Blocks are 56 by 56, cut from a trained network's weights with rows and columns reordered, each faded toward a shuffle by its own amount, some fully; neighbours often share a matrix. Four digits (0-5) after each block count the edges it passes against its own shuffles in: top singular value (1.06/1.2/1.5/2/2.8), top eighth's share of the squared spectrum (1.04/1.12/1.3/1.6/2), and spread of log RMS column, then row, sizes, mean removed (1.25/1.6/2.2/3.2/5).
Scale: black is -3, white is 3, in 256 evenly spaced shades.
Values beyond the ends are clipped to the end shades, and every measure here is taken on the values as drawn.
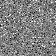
1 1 0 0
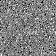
0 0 0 0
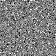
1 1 0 0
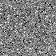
0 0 0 0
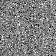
0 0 0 0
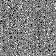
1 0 0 0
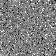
0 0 0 0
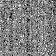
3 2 0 1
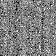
2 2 0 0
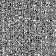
2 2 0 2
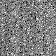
1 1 0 0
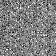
1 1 0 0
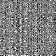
3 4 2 2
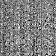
3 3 1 2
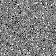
0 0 0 0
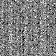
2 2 0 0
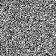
2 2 0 1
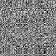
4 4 2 2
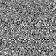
3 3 0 2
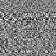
4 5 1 3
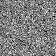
0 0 0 0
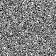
0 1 0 0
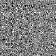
2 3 2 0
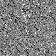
0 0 0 0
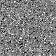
1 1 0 0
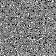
1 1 0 0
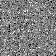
1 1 0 0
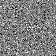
1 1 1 0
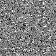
1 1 1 0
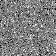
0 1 0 0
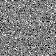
2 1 1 0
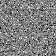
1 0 0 0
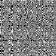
3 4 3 1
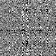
2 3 3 1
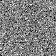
0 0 0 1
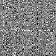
3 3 2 1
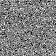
0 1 0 0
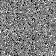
0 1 0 0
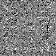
2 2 2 0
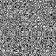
3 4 1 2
